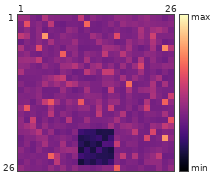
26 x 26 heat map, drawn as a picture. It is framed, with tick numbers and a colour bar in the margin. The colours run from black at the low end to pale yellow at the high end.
No single row or column stands out from its neighbours. In the bottom middle lies a patch that is lower than the rest. The distribution is heavy-tailed on both sides. The ninth with the lowest average is the bottom middle.
